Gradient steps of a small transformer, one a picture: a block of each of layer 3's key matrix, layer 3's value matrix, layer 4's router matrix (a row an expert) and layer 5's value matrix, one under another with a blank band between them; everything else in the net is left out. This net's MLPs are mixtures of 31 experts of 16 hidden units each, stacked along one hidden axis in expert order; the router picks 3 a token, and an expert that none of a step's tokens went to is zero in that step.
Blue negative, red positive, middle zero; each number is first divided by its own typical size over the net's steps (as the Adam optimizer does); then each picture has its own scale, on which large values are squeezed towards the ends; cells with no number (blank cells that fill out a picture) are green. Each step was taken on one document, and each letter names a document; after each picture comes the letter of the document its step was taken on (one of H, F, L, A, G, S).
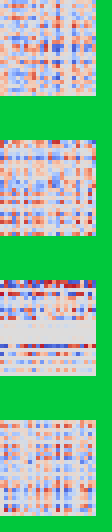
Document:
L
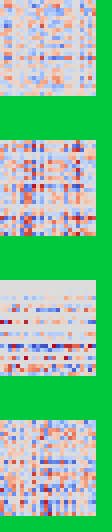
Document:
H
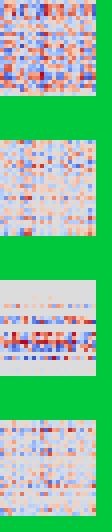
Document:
H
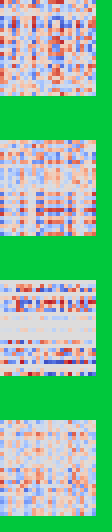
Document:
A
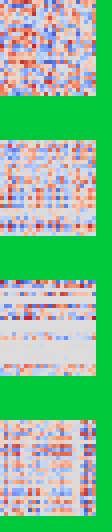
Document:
L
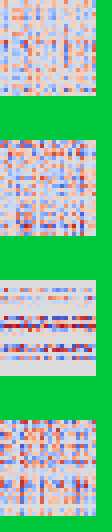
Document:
A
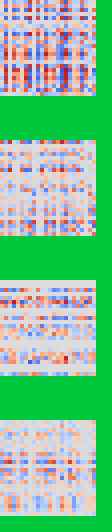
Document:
A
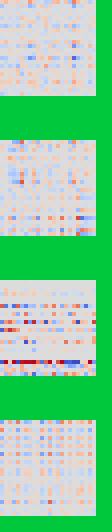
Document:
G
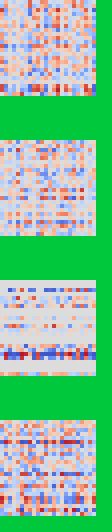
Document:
A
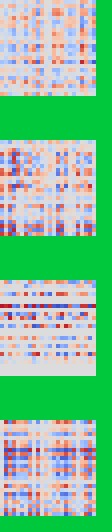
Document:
L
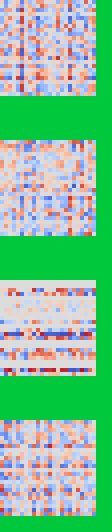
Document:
H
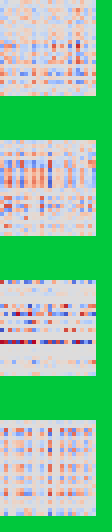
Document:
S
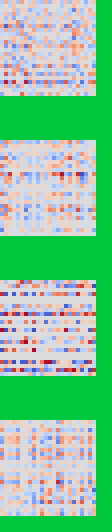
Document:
G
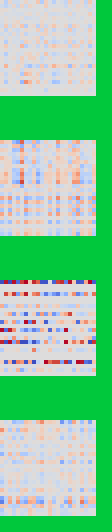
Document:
G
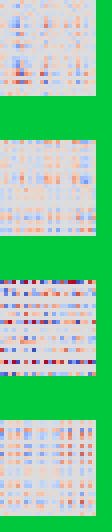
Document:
G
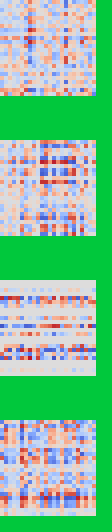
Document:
A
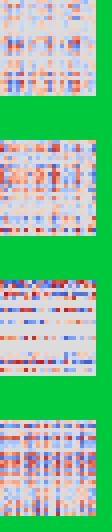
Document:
L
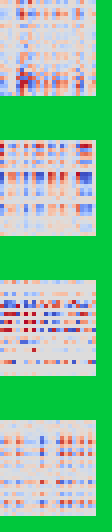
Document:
G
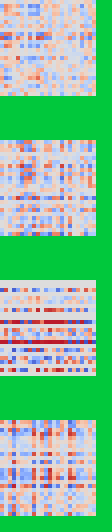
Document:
H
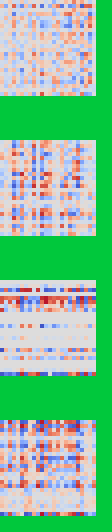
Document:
A
